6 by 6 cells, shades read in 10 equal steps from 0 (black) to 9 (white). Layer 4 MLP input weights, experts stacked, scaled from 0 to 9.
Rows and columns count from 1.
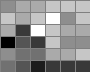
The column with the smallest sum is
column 2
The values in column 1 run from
0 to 7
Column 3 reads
6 7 9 2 4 1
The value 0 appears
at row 4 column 1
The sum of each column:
27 24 29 38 31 34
